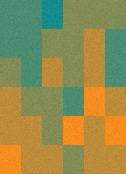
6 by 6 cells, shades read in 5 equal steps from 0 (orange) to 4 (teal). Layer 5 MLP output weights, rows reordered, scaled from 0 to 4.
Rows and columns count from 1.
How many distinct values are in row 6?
3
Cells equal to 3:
8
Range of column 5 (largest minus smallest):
2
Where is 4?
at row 1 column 3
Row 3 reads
2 3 1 2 1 3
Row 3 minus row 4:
1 1 -1 -1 1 2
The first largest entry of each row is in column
3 1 2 4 3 4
